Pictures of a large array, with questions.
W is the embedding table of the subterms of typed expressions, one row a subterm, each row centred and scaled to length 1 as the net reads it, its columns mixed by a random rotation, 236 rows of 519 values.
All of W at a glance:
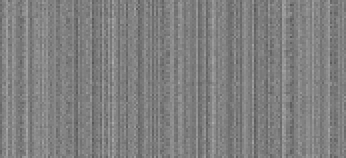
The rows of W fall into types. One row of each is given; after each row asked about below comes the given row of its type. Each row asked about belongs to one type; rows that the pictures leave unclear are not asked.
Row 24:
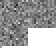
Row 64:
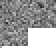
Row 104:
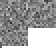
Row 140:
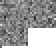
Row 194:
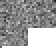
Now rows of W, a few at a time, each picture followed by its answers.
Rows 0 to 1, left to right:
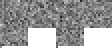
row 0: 64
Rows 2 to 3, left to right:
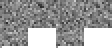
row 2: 64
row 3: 64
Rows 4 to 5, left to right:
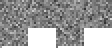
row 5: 140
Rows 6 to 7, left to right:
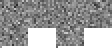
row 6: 24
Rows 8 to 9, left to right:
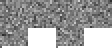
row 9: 194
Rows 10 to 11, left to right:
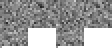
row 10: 64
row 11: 64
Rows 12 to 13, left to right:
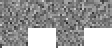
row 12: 104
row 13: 104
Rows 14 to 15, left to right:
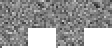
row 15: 64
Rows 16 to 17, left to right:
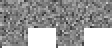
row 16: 194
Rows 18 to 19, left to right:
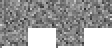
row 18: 64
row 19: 140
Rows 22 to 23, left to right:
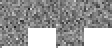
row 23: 64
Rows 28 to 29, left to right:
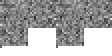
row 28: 140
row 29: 140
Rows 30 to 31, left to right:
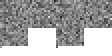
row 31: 140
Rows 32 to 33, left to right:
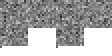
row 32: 194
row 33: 140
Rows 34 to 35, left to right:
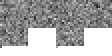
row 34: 140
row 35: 64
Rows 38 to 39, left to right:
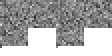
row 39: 64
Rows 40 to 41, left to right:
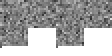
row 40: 194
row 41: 140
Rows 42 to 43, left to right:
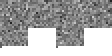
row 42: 104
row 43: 194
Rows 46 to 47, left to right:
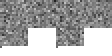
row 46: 194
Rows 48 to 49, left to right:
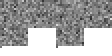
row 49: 140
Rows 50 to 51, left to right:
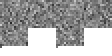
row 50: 104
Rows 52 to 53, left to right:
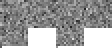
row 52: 194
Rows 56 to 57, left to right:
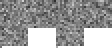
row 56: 194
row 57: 64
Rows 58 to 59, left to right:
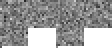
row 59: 64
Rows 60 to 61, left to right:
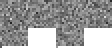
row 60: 104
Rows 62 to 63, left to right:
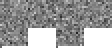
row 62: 140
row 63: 140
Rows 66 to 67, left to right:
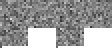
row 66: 104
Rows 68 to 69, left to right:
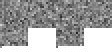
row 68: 64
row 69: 140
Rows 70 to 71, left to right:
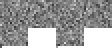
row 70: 104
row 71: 64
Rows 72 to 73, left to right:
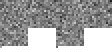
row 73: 194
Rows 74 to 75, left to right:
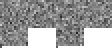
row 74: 104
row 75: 140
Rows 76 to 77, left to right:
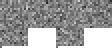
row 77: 194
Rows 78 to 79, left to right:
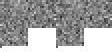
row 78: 140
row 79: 140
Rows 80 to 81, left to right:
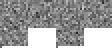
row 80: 104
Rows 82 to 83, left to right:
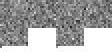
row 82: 140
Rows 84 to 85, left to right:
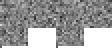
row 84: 140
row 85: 194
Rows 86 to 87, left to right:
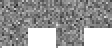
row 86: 24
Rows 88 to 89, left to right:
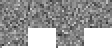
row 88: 64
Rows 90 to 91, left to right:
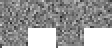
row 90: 104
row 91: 194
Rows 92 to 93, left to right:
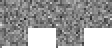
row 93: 140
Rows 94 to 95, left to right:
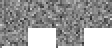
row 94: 64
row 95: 140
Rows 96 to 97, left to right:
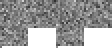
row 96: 194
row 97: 64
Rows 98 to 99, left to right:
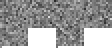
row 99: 140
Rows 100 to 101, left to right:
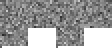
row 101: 194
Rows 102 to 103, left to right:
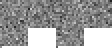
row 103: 194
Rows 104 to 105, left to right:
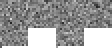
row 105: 64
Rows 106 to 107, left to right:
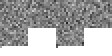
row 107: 104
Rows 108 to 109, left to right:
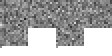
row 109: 24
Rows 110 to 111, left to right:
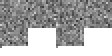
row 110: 140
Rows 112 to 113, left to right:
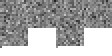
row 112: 194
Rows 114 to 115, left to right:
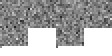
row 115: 140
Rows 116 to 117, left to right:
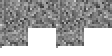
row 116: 64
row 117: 64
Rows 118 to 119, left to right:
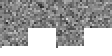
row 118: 64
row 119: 104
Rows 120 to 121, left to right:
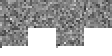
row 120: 104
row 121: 64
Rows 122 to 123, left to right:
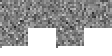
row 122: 24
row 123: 104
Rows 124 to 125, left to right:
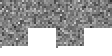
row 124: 24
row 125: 194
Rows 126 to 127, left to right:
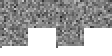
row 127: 194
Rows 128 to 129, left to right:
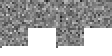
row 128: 104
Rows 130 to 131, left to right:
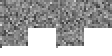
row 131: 64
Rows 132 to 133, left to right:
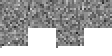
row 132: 64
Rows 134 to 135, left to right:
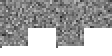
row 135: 194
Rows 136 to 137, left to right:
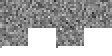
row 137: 104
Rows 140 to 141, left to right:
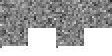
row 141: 194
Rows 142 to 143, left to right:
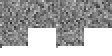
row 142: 104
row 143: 64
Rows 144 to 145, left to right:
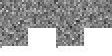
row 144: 24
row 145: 24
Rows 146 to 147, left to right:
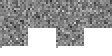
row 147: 24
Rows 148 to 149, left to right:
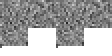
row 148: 104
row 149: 104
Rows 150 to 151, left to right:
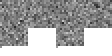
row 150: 24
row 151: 64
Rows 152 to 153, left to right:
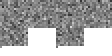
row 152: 24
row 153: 194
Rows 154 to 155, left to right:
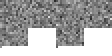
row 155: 140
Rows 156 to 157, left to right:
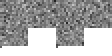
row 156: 194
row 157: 104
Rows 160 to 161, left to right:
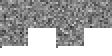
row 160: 140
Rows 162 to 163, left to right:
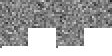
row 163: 194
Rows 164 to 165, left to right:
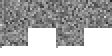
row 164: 64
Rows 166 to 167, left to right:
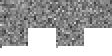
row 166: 140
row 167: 24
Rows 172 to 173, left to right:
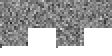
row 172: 104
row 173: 140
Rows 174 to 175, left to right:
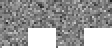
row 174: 64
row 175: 194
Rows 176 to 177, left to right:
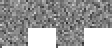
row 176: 140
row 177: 104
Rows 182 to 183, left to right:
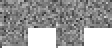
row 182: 194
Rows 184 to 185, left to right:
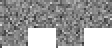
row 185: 140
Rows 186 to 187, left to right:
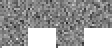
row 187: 104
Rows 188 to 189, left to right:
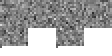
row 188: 140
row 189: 104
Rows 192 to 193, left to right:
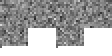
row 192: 140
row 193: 194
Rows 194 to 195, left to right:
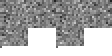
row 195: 194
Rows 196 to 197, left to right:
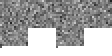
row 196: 104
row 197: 194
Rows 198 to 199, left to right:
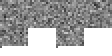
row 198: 140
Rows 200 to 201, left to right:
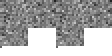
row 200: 194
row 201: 194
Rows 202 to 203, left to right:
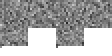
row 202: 64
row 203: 104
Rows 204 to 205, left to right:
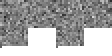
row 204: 194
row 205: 194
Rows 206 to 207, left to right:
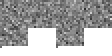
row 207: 140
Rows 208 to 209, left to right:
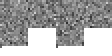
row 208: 140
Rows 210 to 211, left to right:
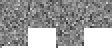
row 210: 64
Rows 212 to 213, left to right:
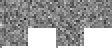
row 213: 24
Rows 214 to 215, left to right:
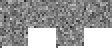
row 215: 104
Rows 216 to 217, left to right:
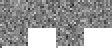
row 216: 140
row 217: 24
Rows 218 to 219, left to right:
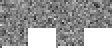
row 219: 64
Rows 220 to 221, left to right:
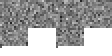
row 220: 104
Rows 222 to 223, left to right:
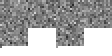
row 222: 140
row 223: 24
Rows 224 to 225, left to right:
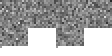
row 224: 24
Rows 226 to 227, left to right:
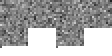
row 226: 140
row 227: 194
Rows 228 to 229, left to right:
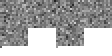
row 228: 194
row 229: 24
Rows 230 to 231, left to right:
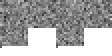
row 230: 194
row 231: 140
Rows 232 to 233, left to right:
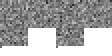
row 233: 194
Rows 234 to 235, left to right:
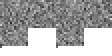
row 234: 104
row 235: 140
